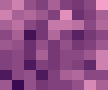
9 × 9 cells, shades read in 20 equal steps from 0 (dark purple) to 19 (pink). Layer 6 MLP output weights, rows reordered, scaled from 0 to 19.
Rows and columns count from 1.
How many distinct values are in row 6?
7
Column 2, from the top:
15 11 13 11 9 8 8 8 0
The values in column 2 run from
0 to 15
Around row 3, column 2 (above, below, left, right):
11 11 11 8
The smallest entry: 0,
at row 9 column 2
